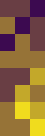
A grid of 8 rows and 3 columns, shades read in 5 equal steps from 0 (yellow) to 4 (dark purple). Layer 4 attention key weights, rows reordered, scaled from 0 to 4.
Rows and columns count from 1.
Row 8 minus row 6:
-1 1 -2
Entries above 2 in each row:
3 2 2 0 2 1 0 0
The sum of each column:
21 17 16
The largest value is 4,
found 3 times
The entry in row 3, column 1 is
4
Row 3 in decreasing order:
4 3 2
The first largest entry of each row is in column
3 2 1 1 1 1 1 1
